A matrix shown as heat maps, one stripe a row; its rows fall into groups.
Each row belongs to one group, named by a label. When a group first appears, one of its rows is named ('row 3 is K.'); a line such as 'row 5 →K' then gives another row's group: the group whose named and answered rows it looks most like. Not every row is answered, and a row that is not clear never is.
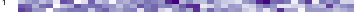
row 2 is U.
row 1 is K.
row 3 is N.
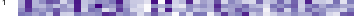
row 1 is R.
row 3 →R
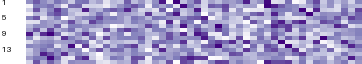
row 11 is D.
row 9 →U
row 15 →U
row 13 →K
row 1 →R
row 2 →K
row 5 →U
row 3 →R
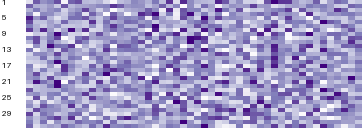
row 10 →U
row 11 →U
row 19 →R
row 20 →U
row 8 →N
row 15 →K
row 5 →N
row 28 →D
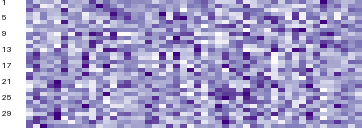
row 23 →D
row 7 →D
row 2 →U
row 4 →K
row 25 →D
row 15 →R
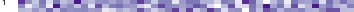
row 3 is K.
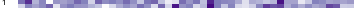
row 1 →N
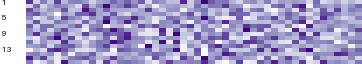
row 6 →R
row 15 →N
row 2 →R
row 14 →D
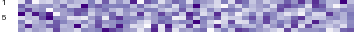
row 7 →R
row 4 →U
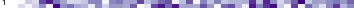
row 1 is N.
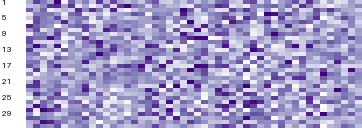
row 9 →K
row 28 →U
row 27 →D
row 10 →U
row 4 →K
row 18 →U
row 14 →U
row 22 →R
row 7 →N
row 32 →D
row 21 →U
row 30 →R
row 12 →D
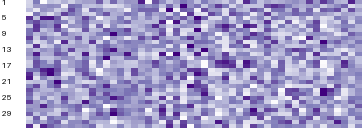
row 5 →U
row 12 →U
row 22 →U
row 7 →D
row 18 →U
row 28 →K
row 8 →R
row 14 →R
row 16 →D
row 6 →R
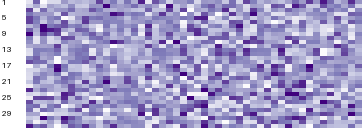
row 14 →D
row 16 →N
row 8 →U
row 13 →D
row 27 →U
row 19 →K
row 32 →N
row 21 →R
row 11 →K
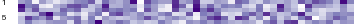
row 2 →N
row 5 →D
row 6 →R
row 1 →U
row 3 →N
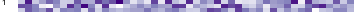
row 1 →R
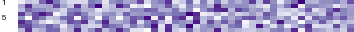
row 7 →R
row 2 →R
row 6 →N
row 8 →R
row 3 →D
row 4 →U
